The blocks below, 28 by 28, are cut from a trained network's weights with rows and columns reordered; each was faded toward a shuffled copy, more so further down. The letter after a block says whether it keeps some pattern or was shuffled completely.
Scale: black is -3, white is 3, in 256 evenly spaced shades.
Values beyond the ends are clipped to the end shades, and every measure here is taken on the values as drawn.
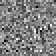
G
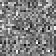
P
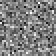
G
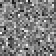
G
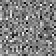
P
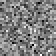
G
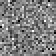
G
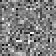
P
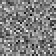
P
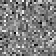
P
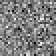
P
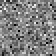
G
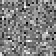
P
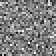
G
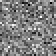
G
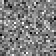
G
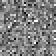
P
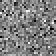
G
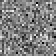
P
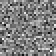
G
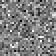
G
